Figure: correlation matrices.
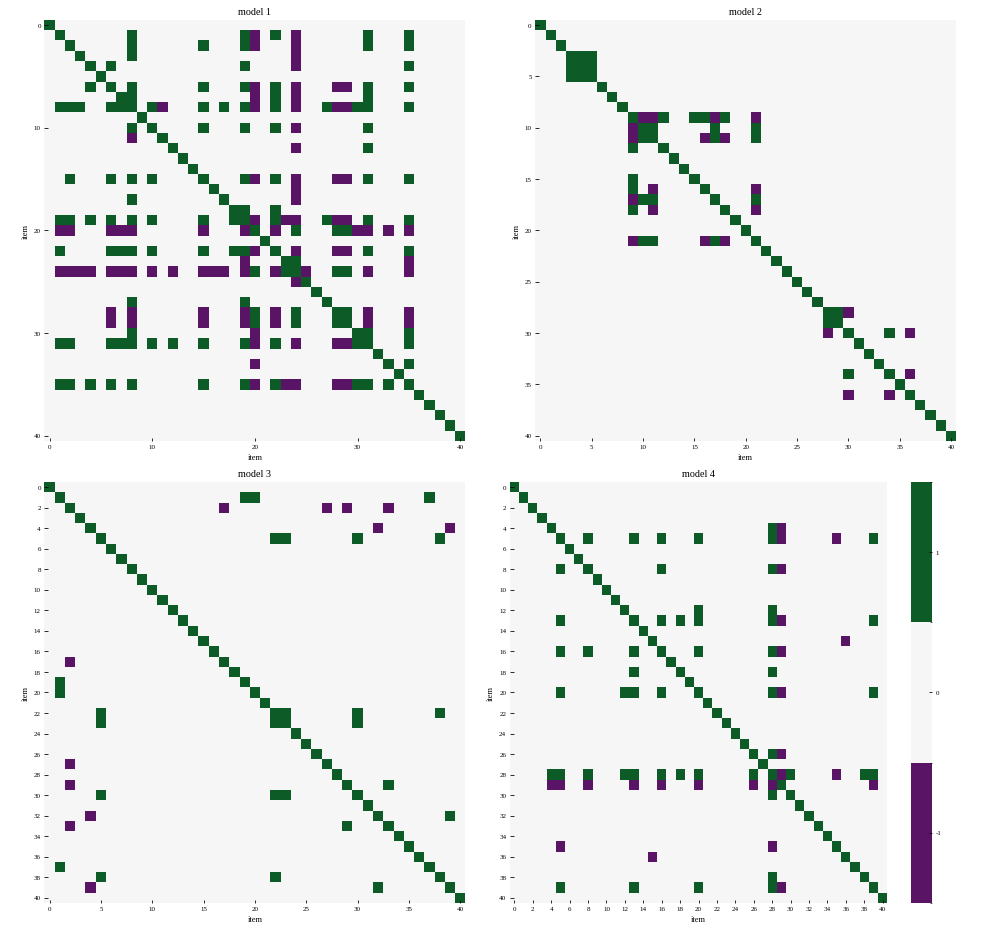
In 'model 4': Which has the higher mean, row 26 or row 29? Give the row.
26
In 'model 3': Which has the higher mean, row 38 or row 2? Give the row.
38
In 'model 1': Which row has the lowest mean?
24
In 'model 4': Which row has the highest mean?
28
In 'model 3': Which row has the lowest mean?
2
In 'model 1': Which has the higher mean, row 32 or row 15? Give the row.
15
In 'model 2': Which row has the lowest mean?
36
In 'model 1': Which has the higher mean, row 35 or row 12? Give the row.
35
